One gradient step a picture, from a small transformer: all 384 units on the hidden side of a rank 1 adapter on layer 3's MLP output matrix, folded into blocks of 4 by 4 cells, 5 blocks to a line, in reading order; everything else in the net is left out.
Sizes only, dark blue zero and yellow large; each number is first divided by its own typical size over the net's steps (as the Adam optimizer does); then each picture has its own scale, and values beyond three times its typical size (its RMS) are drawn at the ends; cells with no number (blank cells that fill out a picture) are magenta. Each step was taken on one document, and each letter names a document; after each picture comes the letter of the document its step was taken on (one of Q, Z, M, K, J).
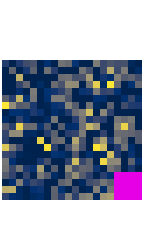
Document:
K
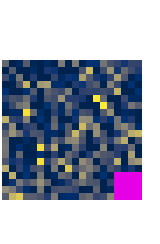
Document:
K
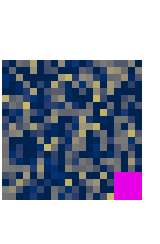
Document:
K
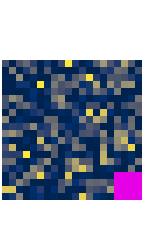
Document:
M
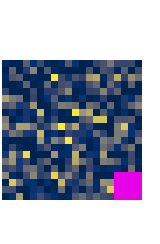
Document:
M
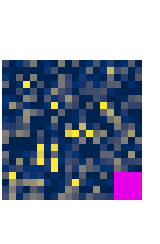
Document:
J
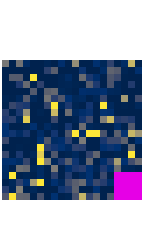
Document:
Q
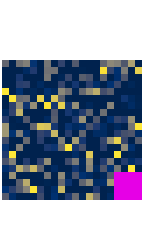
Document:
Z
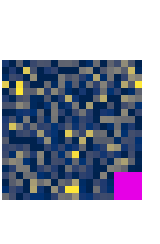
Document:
J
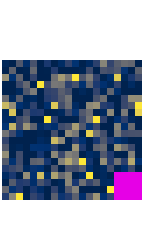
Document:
M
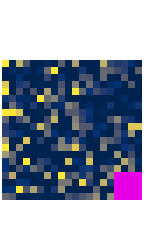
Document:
Z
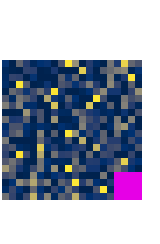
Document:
J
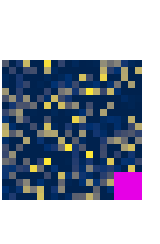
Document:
Z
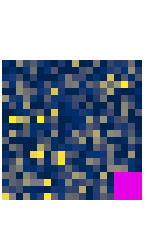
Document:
J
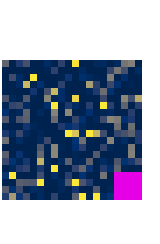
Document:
Q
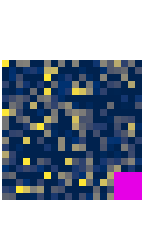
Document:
Z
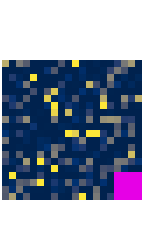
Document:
Q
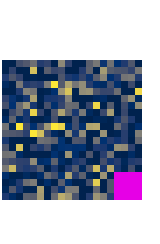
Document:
M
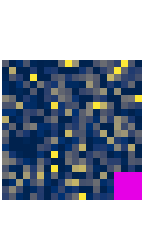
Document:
M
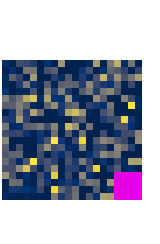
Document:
K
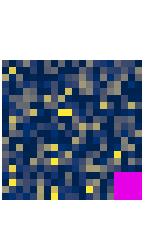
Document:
K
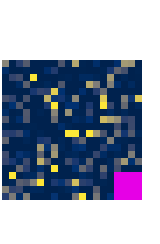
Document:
Q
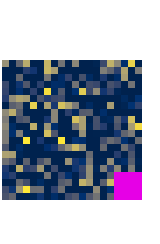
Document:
Z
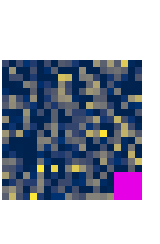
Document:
M
